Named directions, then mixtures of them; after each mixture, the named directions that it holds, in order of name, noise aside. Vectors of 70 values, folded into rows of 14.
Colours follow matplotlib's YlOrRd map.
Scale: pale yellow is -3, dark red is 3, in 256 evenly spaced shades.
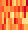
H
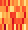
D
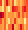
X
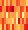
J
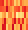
D, H, J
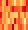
H, J, X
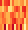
D, X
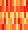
H, J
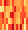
D, H, X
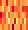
J, X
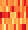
D, X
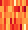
D, H, X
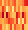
D, J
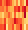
D, H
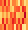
D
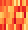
D, H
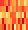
D, J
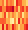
J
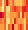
X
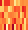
D, X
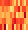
D, H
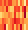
D, H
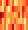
X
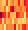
D, X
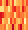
X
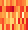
J
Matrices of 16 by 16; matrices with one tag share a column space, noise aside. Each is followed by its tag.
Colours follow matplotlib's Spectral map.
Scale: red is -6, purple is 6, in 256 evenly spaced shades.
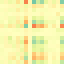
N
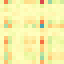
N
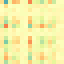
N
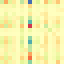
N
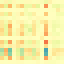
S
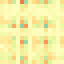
N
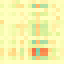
S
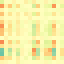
S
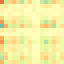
N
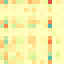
N
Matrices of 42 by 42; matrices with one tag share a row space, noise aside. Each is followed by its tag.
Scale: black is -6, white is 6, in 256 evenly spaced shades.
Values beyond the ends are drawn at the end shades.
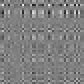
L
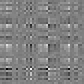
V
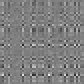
L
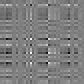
V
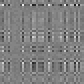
L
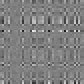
L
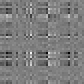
V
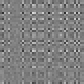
L
